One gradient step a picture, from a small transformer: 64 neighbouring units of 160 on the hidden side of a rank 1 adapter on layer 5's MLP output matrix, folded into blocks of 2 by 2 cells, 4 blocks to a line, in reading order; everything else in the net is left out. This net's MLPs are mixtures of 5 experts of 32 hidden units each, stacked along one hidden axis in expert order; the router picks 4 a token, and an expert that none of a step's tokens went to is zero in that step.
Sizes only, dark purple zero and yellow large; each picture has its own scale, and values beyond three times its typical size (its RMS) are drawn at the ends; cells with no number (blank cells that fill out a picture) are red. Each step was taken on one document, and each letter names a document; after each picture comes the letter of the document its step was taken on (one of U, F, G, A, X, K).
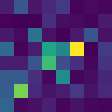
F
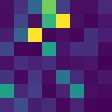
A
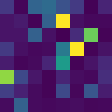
F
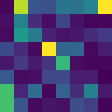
A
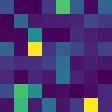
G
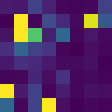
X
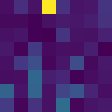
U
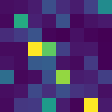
G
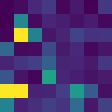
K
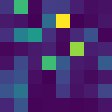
F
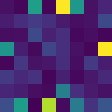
G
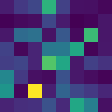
F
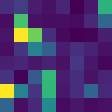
X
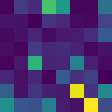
U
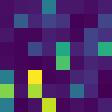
U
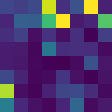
A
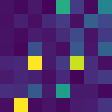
G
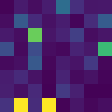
G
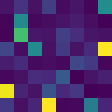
K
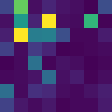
X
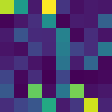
U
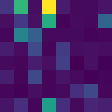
U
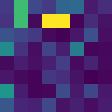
A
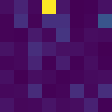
U
